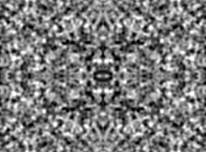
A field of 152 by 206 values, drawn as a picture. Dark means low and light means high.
No seam splits the table. There is no overall slope. The field is mottled with small blotches. Its left and right halves mirror each other, and so do its top and bottom. No row or column stands out. No regular stripes run through it.
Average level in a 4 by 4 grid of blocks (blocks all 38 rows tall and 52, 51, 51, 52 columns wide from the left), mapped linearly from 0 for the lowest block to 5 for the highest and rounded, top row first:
3553 | 5005 | 5005 | 3553
